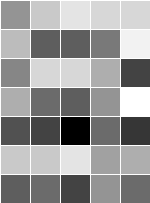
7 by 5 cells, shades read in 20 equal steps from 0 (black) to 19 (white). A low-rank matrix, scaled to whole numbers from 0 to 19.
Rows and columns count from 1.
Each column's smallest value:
6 5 0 8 4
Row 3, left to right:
10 16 16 13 5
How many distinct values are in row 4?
5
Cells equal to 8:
4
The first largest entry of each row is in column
3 5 2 5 4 3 4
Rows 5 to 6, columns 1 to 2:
6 5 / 15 15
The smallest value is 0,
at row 5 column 3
